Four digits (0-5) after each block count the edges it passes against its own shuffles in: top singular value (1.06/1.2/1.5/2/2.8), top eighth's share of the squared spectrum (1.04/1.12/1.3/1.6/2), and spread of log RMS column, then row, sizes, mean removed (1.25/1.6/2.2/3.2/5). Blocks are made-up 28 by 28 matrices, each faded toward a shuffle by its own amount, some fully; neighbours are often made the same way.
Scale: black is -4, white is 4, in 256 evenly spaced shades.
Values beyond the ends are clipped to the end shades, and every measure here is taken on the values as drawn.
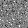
0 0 0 0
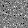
1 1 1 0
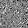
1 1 0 0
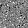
0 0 0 0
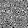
2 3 0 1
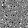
0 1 0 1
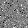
0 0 0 0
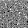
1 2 0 0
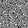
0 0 0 0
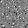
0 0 0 0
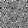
3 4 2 1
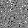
2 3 1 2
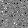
2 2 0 1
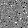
0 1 0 0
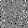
2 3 1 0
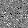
0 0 0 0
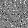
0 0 0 0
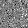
1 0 0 0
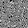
2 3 1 0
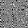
3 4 2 1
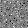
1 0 0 0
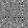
3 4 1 1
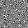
2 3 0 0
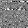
2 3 0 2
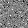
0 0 0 0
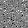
1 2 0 0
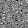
3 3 1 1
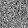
2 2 0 0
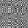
4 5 3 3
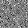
2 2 0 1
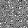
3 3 1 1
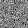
1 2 0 1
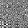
3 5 2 2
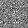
2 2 0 1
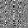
3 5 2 1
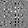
3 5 2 1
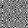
3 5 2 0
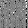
3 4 2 0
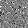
1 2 1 0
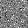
1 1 0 0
